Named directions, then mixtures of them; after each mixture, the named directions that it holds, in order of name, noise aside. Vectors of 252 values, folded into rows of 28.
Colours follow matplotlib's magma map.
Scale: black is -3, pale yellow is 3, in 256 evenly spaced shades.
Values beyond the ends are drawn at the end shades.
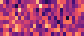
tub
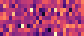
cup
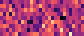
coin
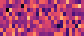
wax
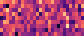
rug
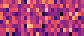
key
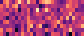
key, tub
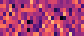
coin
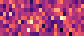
coin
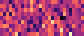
coin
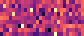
cup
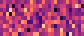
coin, wax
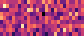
cup, key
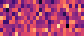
rug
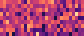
key, rug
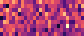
rug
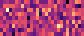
wax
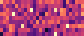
cup, rug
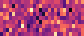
coin, cup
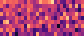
key, rug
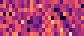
coin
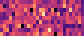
cup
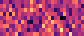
coin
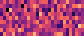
wax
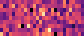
cup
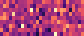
cup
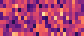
key, tub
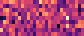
rug, tub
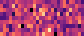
cup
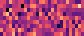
wax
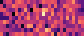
cup, tub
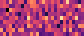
key, wax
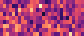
coin, tub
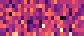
coin, key
